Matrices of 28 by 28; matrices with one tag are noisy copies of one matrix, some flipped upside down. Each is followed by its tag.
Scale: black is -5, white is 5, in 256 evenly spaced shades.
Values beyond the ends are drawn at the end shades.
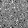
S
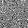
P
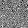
P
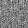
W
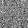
P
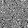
P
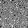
S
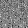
W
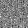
W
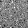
S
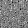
W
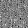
W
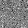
P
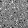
S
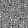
W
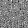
W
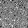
S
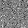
P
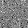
P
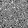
S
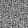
W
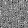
W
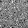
S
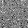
P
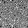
S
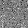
P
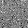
P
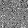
P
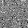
P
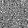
P
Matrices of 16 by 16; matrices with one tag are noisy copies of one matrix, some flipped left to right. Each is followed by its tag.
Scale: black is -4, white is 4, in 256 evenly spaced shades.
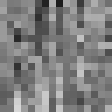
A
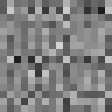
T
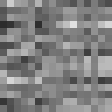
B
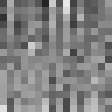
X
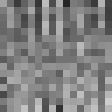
X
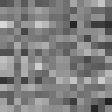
B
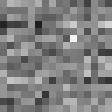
B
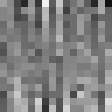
X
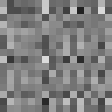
T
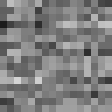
B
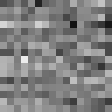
B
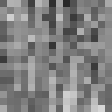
A
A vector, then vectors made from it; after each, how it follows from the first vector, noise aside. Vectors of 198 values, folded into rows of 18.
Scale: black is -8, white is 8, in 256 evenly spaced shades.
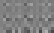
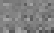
sign-scrambled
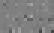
partly zeroed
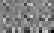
scaled up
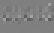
partly zeroed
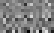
scaled up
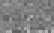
sign-scrambled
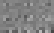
sign-scrambled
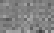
sign-scrambled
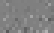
partly zeroed
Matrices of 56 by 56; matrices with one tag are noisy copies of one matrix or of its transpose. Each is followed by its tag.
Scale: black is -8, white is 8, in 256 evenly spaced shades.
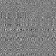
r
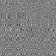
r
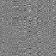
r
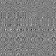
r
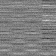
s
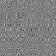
r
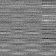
s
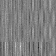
s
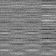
s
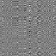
r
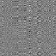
r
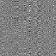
r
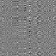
r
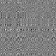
r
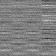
s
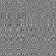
r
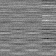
s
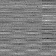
s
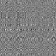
r
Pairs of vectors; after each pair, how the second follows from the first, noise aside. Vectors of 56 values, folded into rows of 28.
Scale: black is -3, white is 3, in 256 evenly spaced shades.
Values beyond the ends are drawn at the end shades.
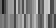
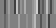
partly zeroed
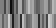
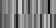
shuffled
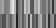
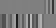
partly zeroed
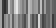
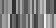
shuffled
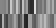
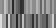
shuffled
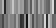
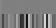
partly zeroed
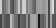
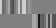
partly zeroed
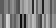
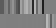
partly zeroed
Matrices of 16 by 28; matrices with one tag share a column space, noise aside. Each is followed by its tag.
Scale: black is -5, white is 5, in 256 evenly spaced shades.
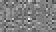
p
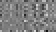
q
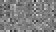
q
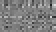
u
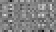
q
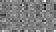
q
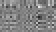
u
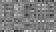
q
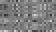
q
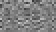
p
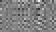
p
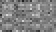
q
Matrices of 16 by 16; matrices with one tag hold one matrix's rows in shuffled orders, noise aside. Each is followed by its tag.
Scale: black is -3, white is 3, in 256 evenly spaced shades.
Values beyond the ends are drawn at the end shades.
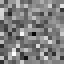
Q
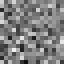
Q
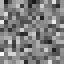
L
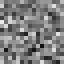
L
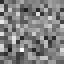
Q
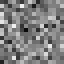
Q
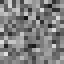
L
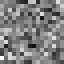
L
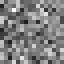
Q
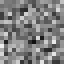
L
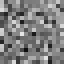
Q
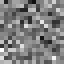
L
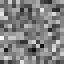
L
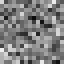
L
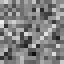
L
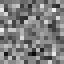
L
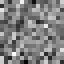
Q
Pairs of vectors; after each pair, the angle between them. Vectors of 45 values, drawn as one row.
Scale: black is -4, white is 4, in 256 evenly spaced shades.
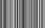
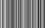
nearly opposite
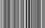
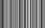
nearly opposite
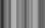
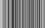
partly opposed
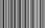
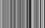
orthogonal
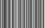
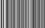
partly opposed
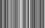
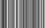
orthogonal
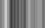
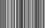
orthogonal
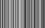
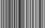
nearly opposite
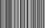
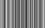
partly opposed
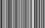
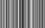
orthogonal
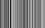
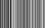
nearly parallel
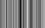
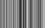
nearly parallel
